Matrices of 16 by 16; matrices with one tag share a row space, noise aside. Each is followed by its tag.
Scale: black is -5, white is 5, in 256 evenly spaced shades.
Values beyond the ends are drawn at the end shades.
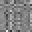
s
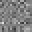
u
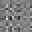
s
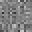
u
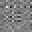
s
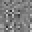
s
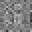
s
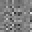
s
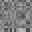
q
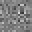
u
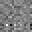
s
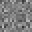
q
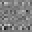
q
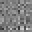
u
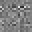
u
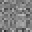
q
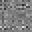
q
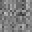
q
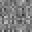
q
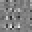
s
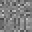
u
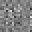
s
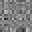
q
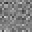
q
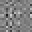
s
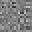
u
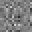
s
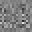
q
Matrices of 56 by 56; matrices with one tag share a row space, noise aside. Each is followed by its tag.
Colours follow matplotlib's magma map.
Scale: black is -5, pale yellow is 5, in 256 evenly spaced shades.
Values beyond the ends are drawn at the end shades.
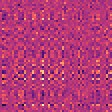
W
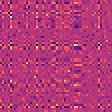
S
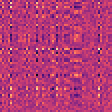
S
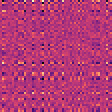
W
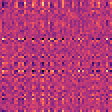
W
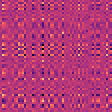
W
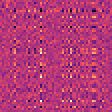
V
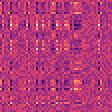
S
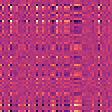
S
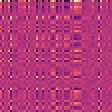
S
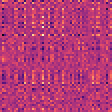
W
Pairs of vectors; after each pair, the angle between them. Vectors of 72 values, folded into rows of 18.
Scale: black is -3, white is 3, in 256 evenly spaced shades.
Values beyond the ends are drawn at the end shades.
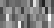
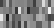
partly opposed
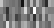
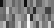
partly opposed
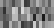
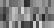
nearly parallel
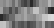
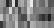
partly opposed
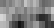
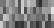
partly aligned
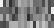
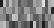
nearly opposite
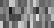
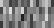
partly opposed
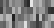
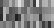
orthogonal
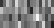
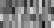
partly opposed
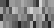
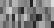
orthogonal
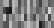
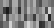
nearly parallel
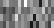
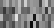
nearly parallel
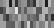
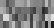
partly opposed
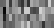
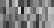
partly aligned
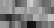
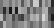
orthogonal
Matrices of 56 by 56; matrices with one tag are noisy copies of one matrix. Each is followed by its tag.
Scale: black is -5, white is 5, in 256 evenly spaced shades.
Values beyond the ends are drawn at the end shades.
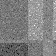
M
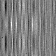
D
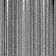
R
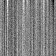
R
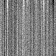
R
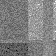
M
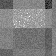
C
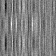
D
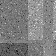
M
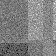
M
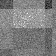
C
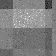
C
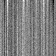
R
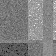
M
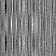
D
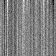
R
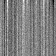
R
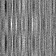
D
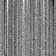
R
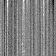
R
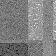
M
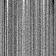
R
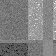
M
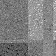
M
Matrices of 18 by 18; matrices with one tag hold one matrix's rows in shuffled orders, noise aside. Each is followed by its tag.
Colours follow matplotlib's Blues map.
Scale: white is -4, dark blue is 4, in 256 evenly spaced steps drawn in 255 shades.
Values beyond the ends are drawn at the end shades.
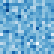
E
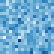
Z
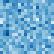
E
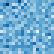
E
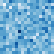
Z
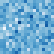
Z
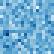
E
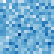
Z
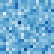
Z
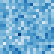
Z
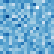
E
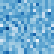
E
